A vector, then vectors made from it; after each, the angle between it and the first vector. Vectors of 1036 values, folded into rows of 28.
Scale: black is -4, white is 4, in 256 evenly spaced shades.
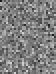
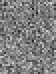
orthogonal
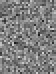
orthogonal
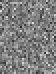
partly aligned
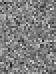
partly opposed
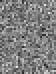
partly aligned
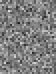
partly opposed
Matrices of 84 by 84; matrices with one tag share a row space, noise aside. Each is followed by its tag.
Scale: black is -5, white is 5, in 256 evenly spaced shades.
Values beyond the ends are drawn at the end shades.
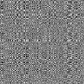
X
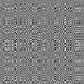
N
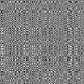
X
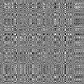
N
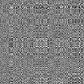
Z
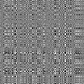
N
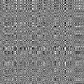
N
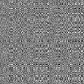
Z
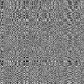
X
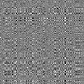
N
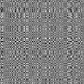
X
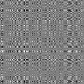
X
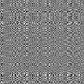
X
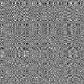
X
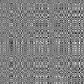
Z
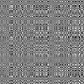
Z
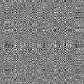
N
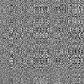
Z
